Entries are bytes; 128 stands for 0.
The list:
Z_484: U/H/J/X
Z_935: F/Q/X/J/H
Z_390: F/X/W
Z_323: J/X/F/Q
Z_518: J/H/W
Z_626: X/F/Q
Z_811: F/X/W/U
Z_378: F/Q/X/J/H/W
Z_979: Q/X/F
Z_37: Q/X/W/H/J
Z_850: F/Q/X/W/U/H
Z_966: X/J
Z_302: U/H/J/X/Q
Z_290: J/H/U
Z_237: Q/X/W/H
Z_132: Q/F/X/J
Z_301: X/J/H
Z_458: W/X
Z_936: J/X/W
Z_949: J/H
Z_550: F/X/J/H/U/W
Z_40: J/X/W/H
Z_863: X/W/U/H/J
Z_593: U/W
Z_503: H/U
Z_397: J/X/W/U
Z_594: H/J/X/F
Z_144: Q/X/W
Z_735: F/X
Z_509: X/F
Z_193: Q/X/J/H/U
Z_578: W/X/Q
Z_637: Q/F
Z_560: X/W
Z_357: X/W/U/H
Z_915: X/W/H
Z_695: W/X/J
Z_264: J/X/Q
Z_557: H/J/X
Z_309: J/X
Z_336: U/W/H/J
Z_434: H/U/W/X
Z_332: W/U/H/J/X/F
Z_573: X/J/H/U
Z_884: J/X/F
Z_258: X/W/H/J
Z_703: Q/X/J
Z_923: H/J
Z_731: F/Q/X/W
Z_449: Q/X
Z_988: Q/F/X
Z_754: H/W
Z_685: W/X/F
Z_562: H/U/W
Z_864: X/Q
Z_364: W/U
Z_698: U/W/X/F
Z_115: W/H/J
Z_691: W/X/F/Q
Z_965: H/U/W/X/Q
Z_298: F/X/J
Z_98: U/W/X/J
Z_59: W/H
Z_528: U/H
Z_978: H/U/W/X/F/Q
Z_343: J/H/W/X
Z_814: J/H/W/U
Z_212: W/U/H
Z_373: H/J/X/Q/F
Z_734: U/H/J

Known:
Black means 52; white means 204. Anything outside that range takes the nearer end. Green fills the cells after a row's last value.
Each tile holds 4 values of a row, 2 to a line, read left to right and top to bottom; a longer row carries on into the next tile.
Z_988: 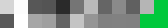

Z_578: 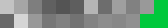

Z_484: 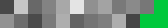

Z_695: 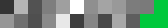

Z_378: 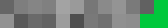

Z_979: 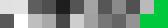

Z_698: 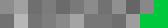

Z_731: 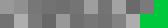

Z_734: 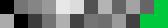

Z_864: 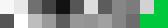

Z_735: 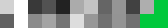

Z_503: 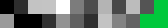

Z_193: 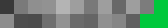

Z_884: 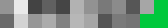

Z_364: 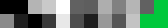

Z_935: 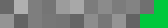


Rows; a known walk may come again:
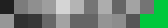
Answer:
Z_573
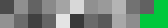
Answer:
Z_936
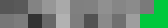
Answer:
Z_811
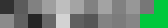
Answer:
Z_397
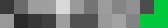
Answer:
Z_357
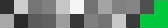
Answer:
Z_301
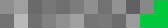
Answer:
Z_698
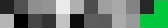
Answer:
Z_518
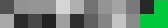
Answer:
Z_915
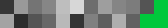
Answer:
Z_258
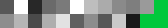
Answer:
Z_309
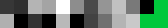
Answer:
Z_754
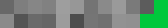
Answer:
Z_378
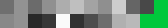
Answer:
Z_560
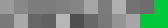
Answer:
Z_144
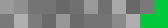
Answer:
Z_731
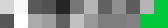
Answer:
Z_988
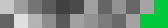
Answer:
Z_691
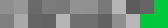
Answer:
Z_390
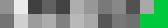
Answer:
Z_884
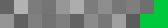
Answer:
Z_935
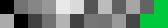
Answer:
Z_734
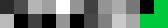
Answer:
Z_59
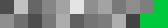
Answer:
Z_484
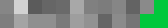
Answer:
Z_594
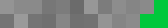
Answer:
Z_965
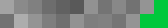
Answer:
Z_978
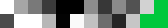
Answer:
Z_637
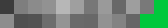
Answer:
Z_193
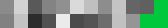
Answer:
Z_458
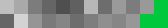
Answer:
Z_578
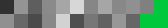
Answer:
Z_98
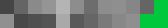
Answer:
Z_550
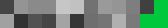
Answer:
Z_40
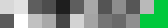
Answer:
Z_979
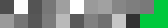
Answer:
Z_557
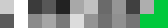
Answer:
Z_735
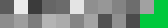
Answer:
Z_298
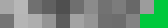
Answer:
Z_373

